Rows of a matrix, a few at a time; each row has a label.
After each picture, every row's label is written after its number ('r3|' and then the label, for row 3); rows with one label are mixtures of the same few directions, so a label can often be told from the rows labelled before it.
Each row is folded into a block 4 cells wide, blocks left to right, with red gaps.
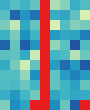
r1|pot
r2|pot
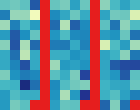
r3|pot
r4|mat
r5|pot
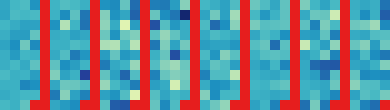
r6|pot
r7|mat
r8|mat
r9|pot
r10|mat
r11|pot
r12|pot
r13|mat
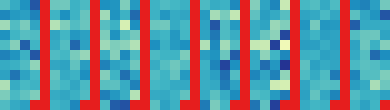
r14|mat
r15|pot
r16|mat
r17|pot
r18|pot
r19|pot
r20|mat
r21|pot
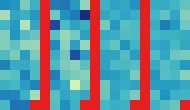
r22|mat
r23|pot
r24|mat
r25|mat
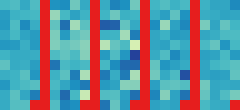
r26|mat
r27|mat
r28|pot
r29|mat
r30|mat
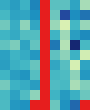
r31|mat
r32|pot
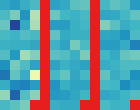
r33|mat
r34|mat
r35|pot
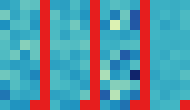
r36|mat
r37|mat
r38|mat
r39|mat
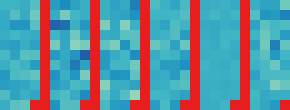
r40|mat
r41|pot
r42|mat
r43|pot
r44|pot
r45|pot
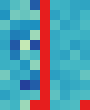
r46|pot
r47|mat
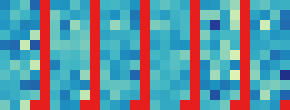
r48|pot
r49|mat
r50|mat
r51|pot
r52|mat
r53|mat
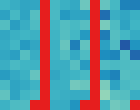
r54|mat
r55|pot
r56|mat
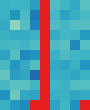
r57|mat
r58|pot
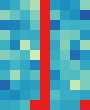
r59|mat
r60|pot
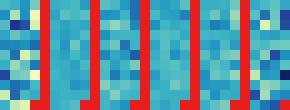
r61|mat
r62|pot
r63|mat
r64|pot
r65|mat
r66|mat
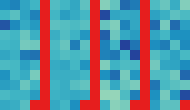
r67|pot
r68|pot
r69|mat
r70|mat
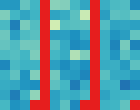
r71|mat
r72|pot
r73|pot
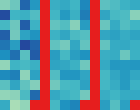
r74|mat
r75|mat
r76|pot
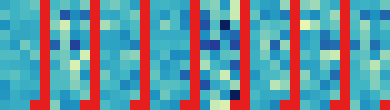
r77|mat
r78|pot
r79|pot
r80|mat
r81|mat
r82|pot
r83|pot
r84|pot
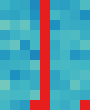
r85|mat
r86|pot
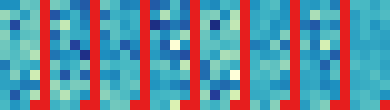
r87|mat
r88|mat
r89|mat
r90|pot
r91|mat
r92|pot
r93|pot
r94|mat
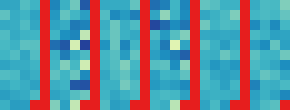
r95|mat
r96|pot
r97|pot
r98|pot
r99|pot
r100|mat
